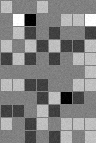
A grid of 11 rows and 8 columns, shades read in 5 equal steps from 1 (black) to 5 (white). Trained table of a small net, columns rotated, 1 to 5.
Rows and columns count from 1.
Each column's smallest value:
2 2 1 2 2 1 2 2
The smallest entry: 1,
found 2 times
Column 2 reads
3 5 4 3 4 3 4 3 2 3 3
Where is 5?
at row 2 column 2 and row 2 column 8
